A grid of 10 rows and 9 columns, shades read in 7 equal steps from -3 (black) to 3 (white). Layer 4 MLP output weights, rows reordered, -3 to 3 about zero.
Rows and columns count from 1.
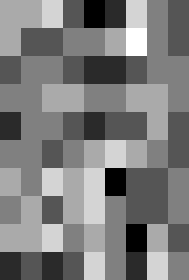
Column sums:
-1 1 2 -1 1 -5 -2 3 -5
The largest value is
3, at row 2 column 7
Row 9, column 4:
0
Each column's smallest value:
-2 -1 -2 -1 -3 -3 -3 -1 -1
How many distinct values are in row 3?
3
